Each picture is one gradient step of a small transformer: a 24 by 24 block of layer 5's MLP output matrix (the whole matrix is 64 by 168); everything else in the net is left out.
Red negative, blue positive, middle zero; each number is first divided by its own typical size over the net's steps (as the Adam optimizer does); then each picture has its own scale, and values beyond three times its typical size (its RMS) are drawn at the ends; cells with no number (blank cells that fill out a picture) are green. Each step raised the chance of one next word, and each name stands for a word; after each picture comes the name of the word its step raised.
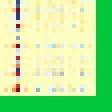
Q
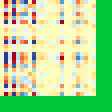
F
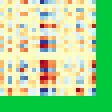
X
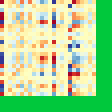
F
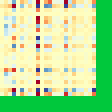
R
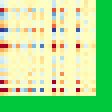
Q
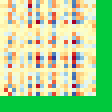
F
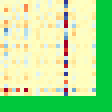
Q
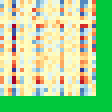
X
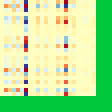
R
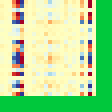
F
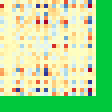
R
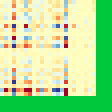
Q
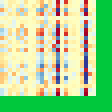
X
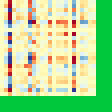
F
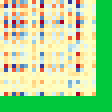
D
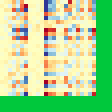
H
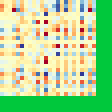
H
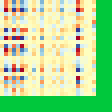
H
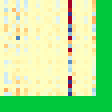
H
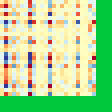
F
